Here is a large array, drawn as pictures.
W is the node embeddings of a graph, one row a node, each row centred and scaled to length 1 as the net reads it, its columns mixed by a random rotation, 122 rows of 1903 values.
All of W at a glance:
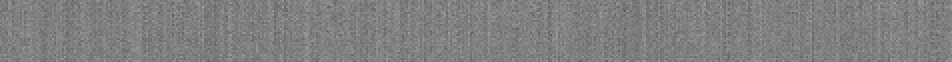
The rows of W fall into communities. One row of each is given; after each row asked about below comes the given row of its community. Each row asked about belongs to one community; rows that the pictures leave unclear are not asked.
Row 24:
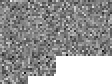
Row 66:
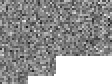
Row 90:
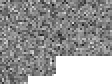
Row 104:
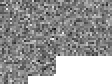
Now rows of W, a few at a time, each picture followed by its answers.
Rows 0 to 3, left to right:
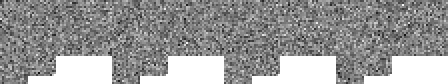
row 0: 104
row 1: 24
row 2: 104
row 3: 90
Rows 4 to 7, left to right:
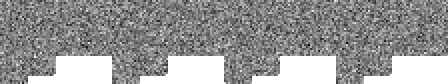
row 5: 104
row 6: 66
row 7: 66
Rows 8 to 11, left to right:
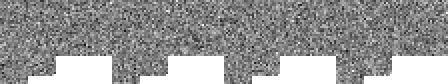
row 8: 90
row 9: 66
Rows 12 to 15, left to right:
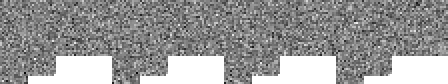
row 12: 24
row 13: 24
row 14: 24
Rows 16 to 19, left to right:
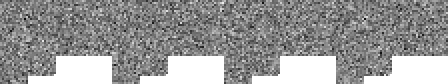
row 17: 66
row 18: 66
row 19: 104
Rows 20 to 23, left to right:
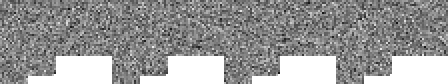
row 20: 90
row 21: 66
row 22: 90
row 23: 24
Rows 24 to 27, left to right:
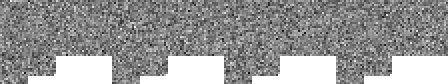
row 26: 24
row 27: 24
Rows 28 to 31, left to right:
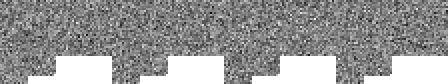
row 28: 104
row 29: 66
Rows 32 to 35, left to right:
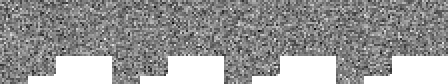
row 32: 90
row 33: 24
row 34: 104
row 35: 104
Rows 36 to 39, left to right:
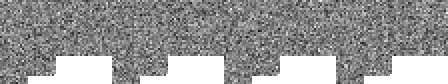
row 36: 90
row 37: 24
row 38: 104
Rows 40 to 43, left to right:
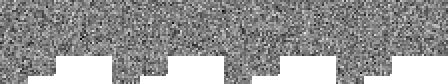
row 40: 66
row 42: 90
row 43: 24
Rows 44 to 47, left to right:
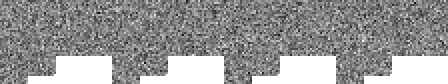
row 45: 104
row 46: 24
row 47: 24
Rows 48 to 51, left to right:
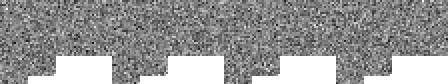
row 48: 104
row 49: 66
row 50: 66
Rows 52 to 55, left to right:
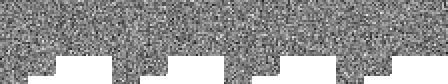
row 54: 104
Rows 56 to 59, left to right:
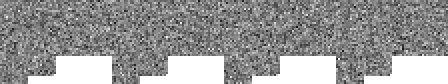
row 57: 66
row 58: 90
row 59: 24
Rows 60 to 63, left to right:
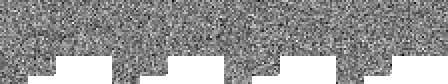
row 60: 90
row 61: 66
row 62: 104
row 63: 24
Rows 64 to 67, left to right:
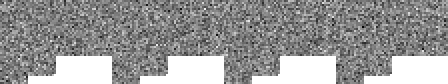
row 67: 66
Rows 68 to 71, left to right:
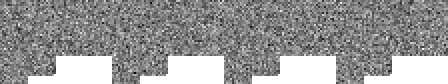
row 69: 66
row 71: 104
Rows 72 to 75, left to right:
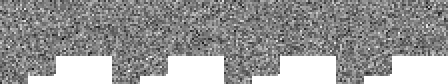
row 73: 66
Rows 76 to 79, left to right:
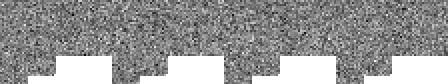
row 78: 24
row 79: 90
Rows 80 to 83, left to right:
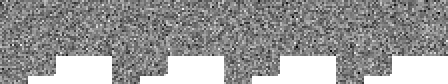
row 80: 24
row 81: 66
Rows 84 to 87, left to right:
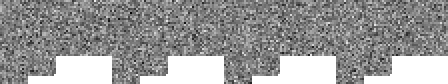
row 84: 66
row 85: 66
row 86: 24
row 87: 90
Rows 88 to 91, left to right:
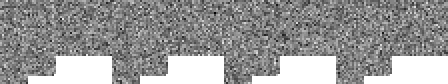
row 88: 24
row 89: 24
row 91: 90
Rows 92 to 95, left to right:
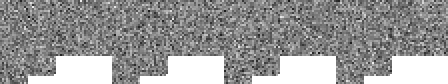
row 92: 90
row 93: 66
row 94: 90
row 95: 104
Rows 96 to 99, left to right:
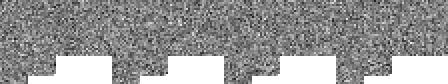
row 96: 24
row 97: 90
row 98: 66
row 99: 104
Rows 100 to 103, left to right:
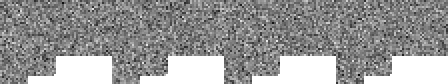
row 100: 90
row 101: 104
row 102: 24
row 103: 24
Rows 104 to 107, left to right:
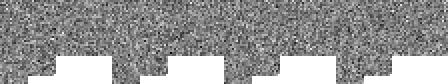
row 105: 90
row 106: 104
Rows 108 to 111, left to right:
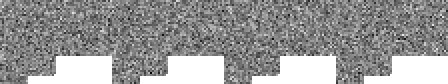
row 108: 66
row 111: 66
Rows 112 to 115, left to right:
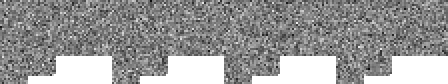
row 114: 90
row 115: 90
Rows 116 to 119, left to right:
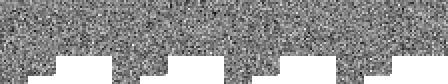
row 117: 104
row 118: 66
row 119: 24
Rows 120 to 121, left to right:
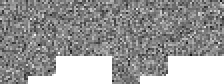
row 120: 104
